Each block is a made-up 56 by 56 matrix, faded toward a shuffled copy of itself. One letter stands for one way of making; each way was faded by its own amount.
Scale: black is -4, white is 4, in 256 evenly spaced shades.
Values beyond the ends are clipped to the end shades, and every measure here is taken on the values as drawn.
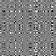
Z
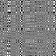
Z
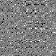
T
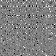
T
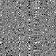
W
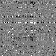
T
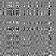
Z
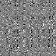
W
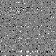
T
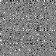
T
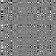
Z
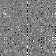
W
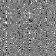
W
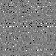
T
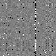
W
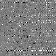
T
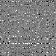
T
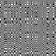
Z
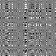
Z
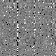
W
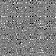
T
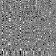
W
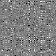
W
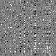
W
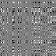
Z
